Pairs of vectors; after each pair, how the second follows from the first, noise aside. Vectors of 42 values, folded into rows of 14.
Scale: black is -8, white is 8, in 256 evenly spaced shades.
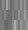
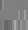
partly zeroed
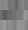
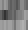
scaled up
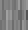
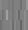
partly zeroed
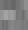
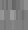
partly zeroed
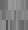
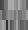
scaled up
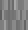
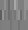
partly zeroed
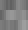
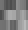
scaled up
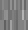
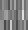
scaled up
